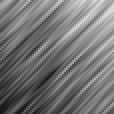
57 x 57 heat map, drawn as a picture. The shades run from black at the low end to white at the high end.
Grain: diagonal, up to the right. Slope: up to the top right. Odd rows or columns: none. Mirror symmetry: none. Ninth with the lowest average: bottom left.
